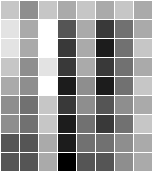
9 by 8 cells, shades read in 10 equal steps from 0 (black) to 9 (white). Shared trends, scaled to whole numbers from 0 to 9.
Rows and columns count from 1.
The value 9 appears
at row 2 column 3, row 3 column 3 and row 5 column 3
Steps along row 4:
down up down up down up up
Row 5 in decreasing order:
9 7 6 5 5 4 1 1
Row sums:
51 44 43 40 38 37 34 32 29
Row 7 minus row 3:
-3 -2 -2 -1 -2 1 0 0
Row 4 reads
7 5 8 2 6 2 4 6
